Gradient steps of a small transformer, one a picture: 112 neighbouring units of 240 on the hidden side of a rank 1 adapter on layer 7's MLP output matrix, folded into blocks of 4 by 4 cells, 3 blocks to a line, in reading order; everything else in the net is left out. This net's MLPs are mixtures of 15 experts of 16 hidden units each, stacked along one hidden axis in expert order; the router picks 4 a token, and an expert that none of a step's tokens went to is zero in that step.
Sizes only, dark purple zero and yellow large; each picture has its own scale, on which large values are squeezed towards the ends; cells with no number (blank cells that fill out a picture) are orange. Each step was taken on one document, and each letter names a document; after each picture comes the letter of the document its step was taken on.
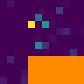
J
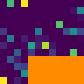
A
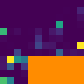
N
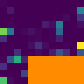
N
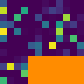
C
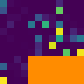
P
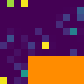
A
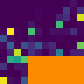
N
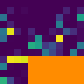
N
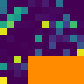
P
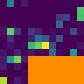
N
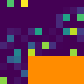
A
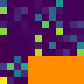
P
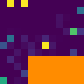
A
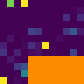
A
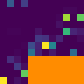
A
